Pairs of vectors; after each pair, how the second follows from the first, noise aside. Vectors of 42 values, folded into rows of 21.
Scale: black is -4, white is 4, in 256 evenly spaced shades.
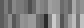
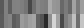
copied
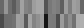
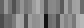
copied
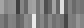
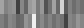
copied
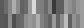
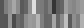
copied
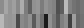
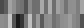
shuffled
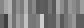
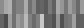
copied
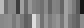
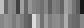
copied
